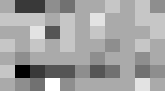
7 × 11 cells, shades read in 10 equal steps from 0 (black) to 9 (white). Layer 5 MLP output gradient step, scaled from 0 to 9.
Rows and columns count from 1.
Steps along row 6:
down up up same up down up up down up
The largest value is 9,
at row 7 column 4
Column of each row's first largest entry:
8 7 3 1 1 1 4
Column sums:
45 31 36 38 39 41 41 40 42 44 42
